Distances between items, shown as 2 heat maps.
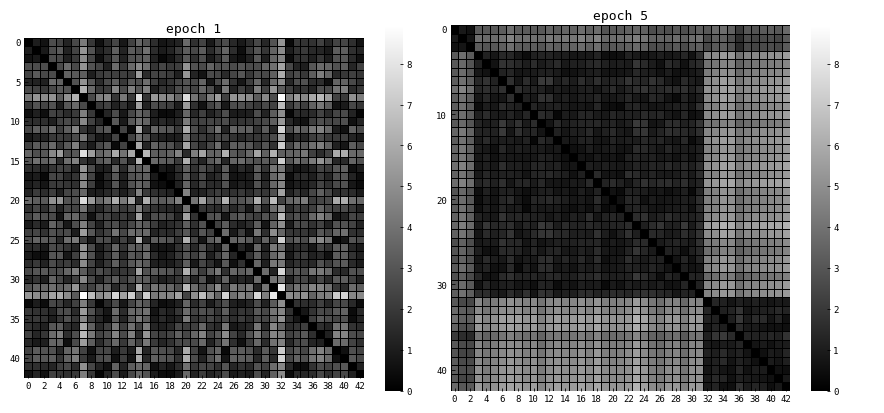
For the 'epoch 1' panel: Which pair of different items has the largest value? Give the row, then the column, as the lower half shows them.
32, 7
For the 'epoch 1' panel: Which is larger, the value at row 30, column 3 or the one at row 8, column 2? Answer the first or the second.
the first
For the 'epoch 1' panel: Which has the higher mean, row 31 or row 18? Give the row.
31
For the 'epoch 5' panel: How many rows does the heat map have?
43
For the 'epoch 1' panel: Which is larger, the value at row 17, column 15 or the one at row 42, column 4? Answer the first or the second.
the first
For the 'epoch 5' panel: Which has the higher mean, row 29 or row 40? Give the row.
40
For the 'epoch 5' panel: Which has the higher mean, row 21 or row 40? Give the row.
40
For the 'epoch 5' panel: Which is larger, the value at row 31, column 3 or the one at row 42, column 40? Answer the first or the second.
the first
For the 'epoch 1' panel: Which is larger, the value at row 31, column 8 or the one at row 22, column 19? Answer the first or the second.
the first
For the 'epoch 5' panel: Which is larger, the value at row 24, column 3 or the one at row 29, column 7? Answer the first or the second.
the second
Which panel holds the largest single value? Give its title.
epoch 1
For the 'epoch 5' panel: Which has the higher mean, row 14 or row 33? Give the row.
33
